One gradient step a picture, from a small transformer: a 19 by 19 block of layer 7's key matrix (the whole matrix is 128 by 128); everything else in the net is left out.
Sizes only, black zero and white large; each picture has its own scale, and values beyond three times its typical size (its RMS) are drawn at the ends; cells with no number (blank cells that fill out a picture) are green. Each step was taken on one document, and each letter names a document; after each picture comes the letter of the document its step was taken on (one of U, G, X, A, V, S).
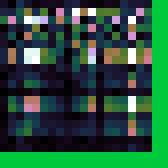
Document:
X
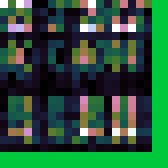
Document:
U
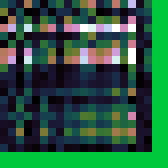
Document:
U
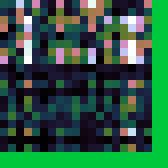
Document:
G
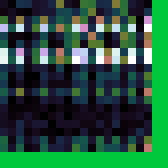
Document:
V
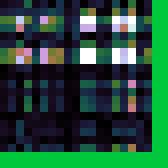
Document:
X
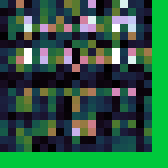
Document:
V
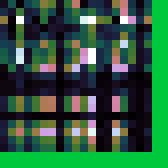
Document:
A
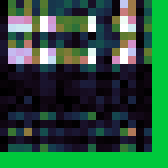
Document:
A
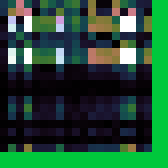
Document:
A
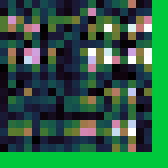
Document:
U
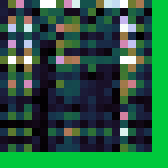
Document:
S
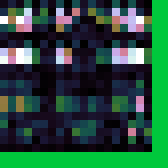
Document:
X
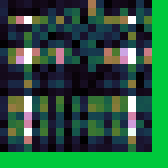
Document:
X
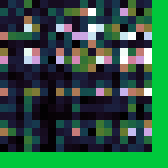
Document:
V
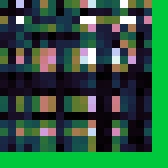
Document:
A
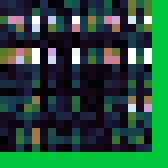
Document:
X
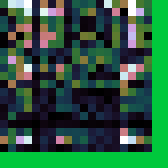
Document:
S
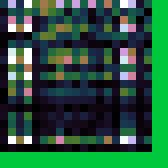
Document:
S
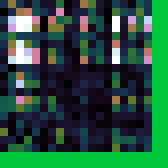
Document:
G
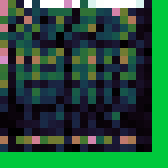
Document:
S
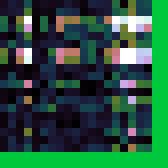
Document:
G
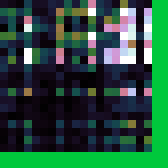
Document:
V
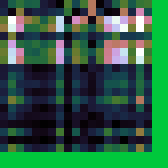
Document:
G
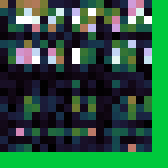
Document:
X
